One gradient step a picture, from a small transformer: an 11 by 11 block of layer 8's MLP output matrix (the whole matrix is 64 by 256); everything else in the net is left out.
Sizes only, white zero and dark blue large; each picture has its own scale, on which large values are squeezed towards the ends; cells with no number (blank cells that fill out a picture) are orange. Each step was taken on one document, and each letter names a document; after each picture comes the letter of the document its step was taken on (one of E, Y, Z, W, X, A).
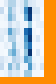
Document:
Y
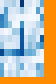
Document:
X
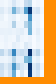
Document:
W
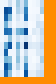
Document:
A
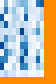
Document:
X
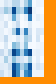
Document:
W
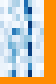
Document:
Y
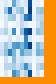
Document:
Y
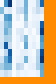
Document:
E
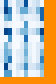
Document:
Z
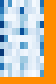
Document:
X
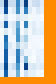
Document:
A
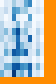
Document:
W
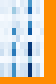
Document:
W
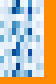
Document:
W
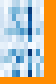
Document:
W
